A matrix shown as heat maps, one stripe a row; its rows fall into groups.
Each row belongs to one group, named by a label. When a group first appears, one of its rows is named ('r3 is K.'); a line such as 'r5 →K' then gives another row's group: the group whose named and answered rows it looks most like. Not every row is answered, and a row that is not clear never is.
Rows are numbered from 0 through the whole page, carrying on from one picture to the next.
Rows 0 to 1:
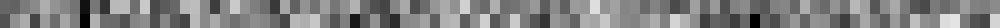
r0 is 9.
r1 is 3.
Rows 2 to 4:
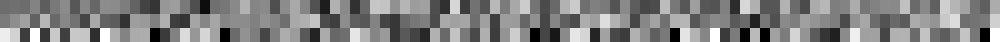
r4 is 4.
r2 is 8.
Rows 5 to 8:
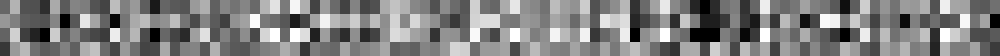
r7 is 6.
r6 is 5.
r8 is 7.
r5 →6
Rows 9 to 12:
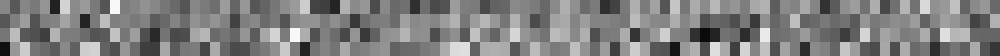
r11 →6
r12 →7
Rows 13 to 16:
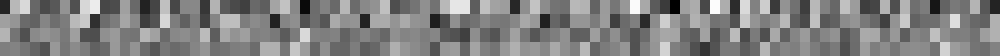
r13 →7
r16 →6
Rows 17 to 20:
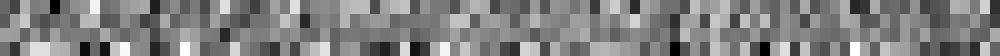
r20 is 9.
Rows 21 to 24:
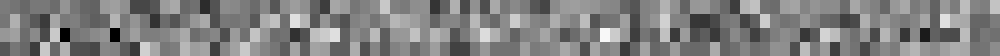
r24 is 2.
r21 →8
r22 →6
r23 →5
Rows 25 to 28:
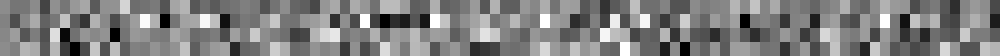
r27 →5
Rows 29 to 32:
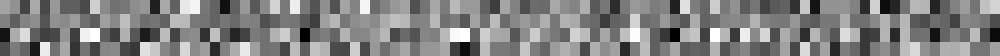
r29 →4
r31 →7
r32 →2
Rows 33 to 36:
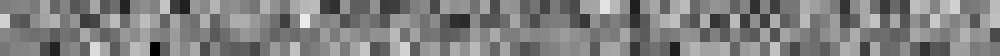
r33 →3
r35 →5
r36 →4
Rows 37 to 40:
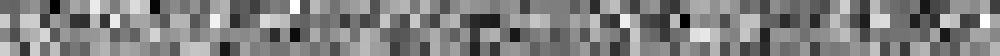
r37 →4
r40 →4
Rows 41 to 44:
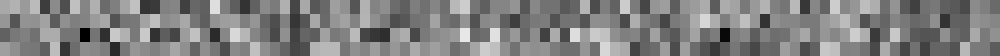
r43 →9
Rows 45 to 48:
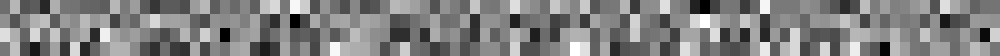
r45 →6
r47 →4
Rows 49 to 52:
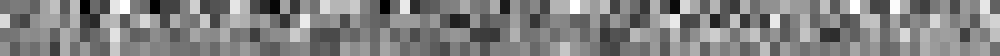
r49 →9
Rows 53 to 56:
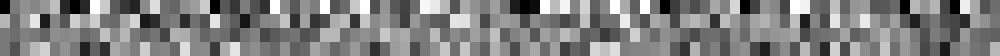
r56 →9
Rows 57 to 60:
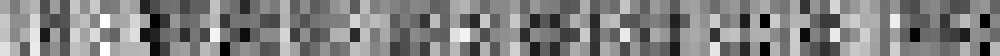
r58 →4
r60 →4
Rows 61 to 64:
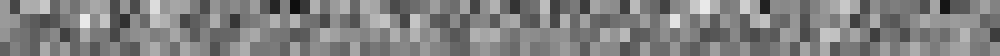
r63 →5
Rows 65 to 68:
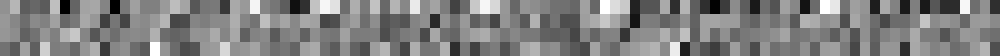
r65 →5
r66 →3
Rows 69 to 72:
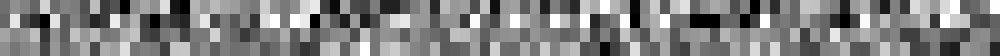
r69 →3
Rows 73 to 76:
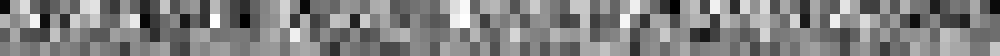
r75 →6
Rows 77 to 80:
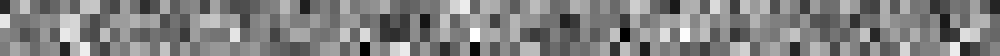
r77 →7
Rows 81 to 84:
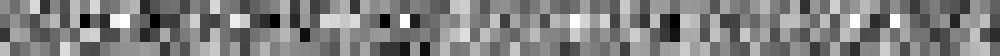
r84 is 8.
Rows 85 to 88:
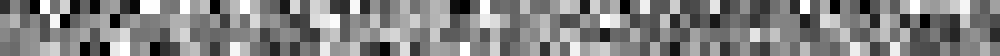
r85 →2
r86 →5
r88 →9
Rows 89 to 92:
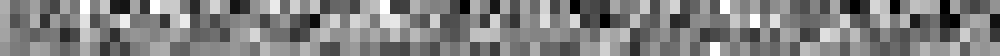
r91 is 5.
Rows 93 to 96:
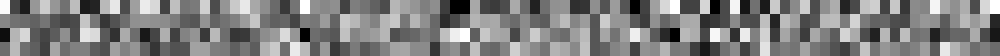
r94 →5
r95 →7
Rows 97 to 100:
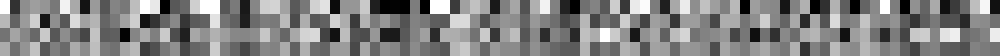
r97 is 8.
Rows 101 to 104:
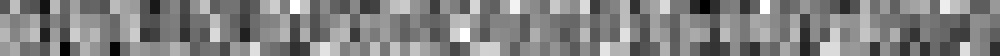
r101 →6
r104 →5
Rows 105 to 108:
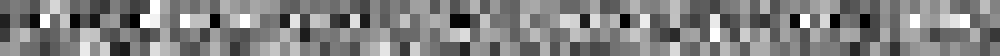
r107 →7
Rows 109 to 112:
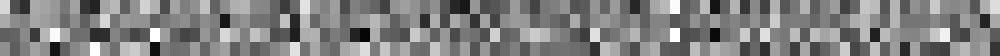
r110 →4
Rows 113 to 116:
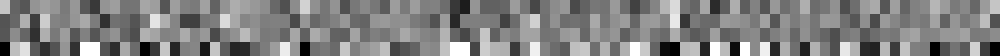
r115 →2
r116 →7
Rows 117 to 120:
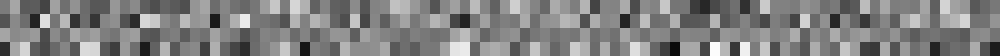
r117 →6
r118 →2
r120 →7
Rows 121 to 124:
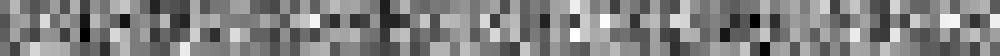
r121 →9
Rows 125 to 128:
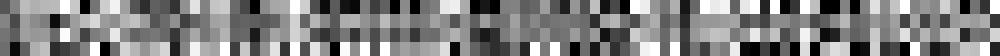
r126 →4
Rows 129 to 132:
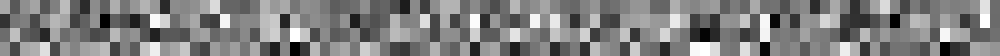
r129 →8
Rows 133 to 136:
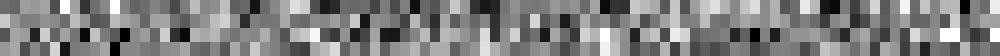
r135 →3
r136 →5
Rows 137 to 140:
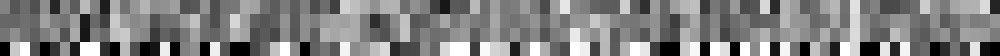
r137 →5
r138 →9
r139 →9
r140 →7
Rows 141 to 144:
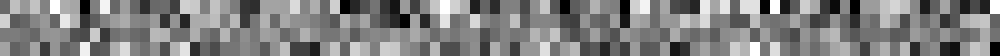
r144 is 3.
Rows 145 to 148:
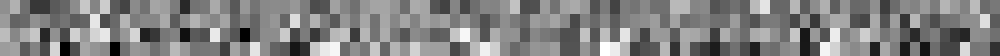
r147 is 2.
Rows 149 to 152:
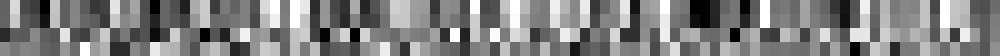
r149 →6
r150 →6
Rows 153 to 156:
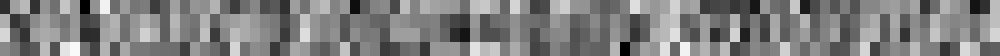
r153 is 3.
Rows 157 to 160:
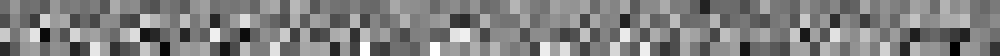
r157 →6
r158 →2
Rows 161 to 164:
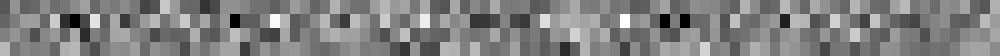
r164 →8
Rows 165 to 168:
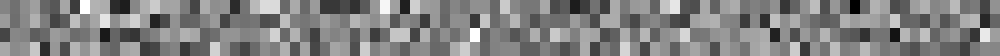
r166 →4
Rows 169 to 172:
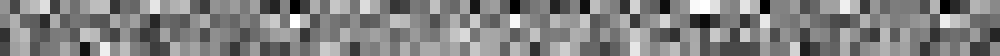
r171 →7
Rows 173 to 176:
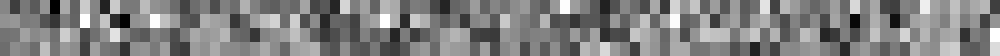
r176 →3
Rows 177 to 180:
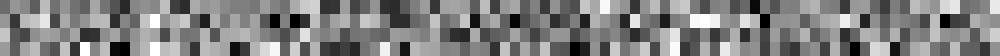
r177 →3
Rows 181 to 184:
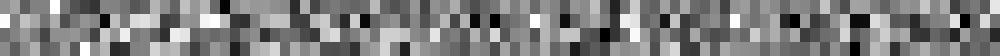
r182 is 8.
